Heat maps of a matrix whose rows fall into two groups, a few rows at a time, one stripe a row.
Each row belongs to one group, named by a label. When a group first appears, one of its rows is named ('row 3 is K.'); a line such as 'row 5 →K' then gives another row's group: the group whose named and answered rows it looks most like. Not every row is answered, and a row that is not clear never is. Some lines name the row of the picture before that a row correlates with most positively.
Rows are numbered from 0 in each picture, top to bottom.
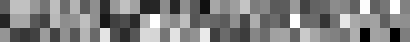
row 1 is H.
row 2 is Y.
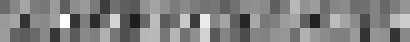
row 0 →H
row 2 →Y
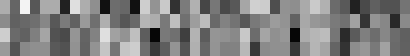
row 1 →Y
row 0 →H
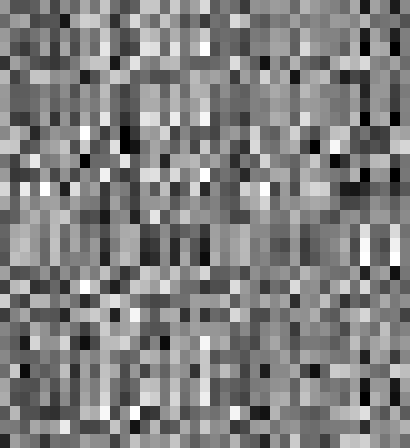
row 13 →H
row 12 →Y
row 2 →Y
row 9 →H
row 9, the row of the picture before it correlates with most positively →0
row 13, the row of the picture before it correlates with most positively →0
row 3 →Y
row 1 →H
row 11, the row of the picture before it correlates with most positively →3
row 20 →H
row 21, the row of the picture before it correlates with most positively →2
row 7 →Y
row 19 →Y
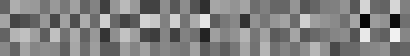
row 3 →H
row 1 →Y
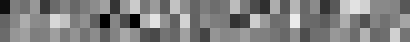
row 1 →H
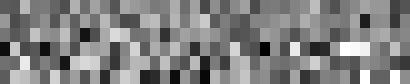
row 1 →Y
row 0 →H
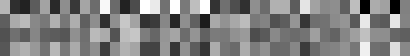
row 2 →H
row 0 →Y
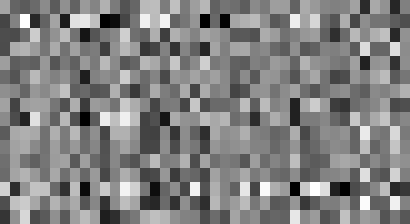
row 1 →H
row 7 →H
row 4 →Y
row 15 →H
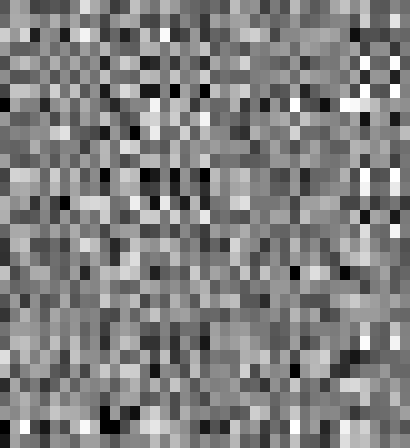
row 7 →H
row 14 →H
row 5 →Y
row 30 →H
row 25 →H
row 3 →Y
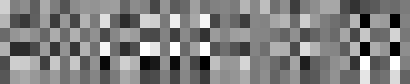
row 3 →Y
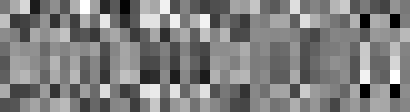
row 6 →Y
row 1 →Y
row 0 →H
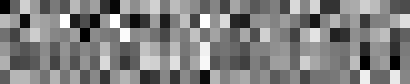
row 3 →Y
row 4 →Y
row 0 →H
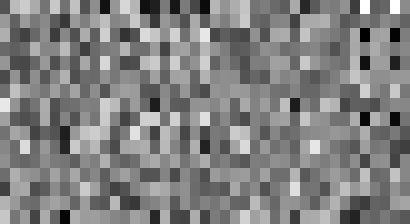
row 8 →Y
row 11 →Y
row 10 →H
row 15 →H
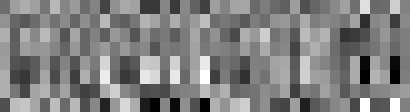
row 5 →Y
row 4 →Y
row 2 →H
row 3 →H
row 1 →Y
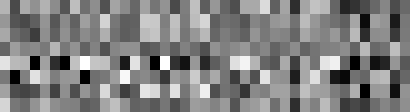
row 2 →Y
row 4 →H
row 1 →Y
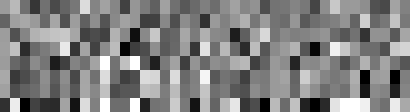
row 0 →H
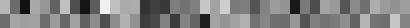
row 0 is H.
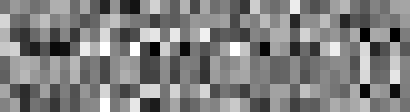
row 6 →Y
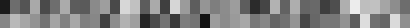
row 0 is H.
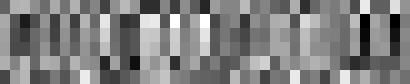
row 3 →Y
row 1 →Y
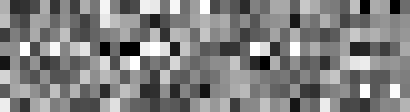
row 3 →H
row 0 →Y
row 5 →H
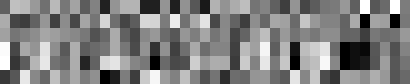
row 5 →H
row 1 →Y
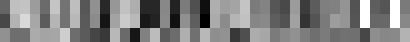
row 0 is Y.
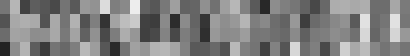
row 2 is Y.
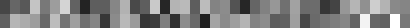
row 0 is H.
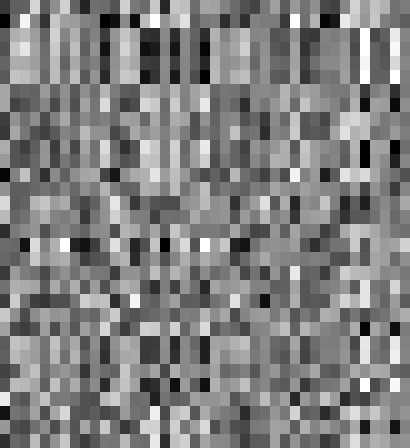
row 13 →Y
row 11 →Y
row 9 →H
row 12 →H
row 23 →Y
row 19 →H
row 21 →H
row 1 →H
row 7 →Y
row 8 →H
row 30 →Y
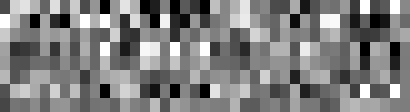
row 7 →H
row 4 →Y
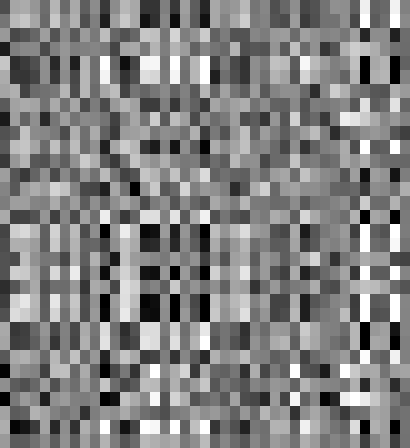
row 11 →H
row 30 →Y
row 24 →Y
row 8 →H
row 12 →Y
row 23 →Y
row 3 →H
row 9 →H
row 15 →Y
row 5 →Y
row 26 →H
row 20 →H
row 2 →Y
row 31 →Y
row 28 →H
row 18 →H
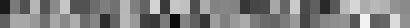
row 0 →H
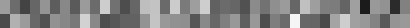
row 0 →Y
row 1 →H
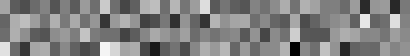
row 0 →Y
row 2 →H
